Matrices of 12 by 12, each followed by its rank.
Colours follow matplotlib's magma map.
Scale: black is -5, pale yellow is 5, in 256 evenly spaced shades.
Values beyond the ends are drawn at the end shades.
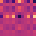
one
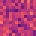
full rank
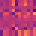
two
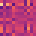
two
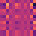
one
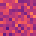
full rank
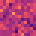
full rank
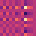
one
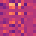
two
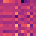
two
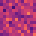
full rank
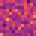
full rank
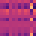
one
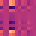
one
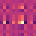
one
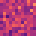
full rank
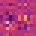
two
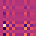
one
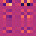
one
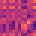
two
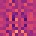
two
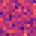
full rank
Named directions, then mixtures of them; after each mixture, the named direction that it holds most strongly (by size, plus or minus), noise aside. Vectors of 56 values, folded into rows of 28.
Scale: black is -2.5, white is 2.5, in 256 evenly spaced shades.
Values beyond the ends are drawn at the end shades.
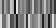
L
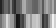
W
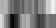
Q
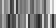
L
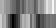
Q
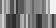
Q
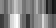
Q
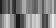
W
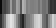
Q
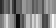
W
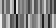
L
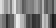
W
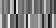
L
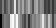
Q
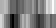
Q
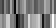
W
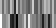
L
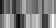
W
